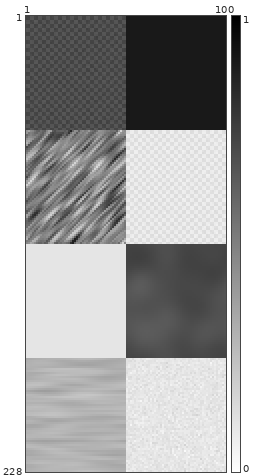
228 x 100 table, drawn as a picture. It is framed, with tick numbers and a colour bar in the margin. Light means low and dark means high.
It is made of 4 by 2 panels. Panel 1,1: high, checkered, faint in contrast. Panel 1,2: very high, flat. Panel 2,1: middling, slanting up to the right, strong in contrast. Panel 2,2: very low, checkered, faint in contrast. Panel 3,1: very low, flat. Panel 3,2: high, smooth, faint in contrast. Panel 4,1: low, streaked across, faint in contrast. Panel 4,2: very low, fine-grained, faint in contrast.
